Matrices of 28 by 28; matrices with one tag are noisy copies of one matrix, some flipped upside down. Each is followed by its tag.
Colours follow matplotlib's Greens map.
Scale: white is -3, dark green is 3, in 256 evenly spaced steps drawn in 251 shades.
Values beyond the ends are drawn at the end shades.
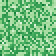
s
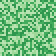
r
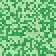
r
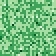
s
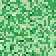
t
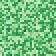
r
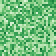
t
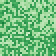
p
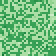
t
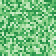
t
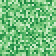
s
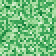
r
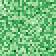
r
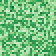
t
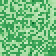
t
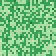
s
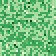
t
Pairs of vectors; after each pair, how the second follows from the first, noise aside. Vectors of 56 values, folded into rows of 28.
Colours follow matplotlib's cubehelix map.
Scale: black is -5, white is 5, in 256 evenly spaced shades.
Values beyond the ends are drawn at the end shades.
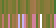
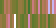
wrapped around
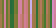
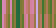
wrapped around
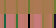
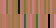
wrapped around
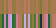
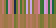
reversed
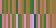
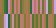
wrapped around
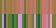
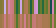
reversed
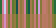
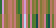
wrapped around
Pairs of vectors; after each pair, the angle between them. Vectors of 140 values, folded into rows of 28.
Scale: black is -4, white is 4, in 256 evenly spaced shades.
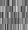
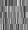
orthogonal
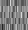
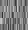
partly aligned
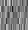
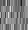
partly opposed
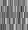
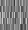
orthogonal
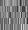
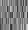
partly aligned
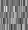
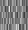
orthogonal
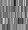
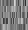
nearly opposite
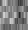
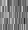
partly aligned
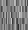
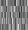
nearly opposite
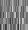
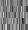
nearly opposite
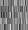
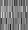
nearly opposite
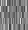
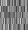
nearly parallel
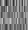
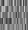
nearly opposite
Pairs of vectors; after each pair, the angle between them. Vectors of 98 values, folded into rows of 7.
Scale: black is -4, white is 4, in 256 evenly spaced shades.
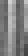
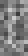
partly aligned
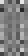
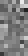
partly aligned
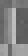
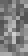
partly aligned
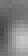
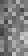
partly aligned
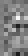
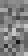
partly opposed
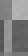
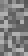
orthogonal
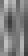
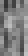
nearly opposite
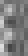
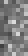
partly opposed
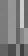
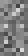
orthogonal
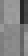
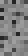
orthogonal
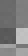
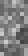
partly opposed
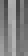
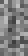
partly opposed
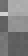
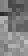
nearly opposite
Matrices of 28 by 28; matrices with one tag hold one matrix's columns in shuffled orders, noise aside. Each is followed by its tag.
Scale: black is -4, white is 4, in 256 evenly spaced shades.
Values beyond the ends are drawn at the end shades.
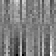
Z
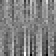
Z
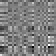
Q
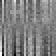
Z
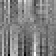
Z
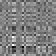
Q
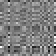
Q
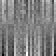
Z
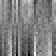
Z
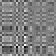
Q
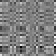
Q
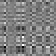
Q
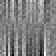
Z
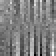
Z
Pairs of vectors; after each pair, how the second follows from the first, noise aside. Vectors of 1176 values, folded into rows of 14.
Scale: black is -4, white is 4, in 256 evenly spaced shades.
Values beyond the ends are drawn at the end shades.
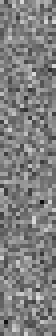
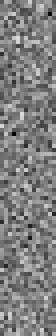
reversed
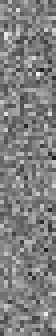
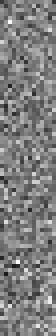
reversed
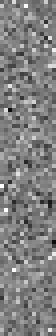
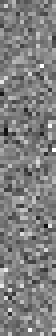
reversed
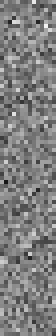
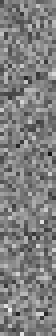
reversed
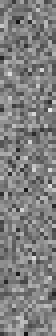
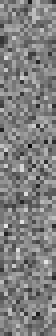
reversed
